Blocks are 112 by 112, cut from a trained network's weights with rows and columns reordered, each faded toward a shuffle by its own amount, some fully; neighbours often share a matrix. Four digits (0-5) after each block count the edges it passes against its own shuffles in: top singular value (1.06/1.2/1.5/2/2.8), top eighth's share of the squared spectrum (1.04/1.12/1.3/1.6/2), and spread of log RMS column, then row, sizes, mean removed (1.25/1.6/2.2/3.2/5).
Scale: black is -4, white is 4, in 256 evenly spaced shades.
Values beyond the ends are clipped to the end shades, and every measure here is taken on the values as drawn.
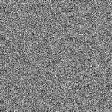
3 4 1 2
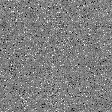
1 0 0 0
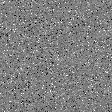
0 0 0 0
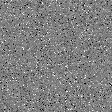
0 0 0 0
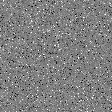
0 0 0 0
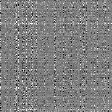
3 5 4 1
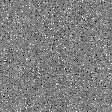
1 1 0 1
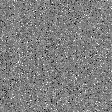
1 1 0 0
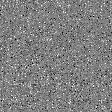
1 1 0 1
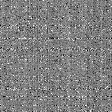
3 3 0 3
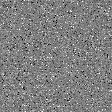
1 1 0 0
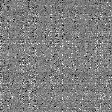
3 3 3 0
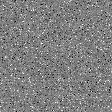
0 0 0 0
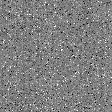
1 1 0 1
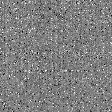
2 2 0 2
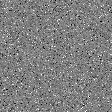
0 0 0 0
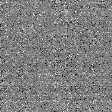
2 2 2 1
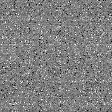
2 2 2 0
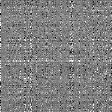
3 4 4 1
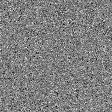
2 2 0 0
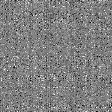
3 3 0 3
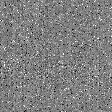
2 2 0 1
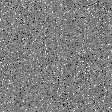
1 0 0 0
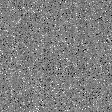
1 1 0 0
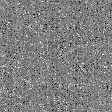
2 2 0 1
